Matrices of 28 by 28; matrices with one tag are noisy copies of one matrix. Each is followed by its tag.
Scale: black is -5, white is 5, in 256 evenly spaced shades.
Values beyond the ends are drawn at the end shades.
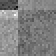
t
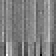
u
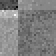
t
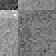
t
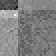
t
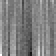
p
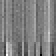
u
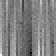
p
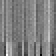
u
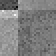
t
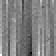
p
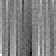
p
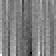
p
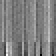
u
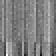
u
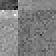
t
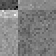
t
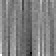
p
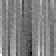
p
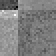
t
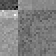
t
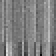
u
